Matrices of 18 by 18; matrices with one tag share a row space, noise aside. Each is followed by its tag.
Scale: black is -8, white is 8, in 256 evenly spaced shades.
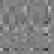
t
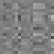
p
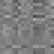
p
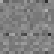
t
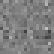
t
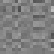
p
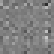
t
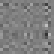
t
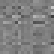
p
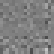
t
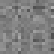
p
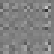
t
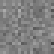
p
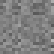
p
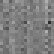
t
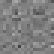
p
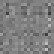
t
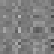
p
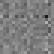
t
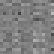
p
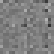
t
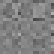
p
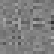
p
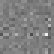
t
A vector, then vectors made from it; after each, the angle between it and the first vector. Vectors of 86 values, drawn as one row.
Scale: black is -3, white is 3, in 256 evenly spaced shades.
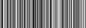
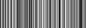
orthogonal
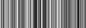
orthogonal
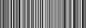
orthogonal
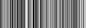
partly aligned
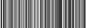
partly opposed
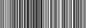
partly aligned
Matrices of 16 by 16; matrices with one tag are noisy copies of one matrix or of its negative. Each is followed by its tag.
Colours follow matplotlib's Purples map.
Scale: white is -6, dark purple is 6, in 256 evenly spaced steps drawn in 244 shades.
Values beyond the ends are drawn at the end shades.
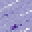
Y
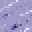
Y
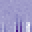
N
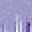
N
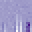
N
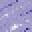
Y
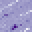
Y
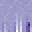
N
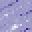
Y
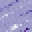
Y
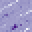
Y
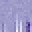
N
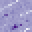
Y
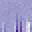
N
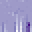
N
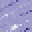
Y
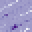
Y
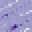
Y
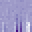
N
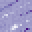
Y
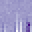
N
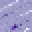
Y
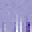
N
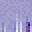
N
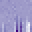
N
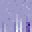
N
